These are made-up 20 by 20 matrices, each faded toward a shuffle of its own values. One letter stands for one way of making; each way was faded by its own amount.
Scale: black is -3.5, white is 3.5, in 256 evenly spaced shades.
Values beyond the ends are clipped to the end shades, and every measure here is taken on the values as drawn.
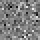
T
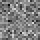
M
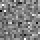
T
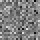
M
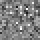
M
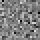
T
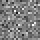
M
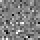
T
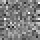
M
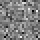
M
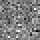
M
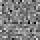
M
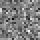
T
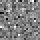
T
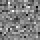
T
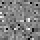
T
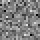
T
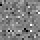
T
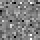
T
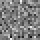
M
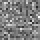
M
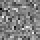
T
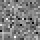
T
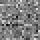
M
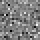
T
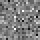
M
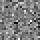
M
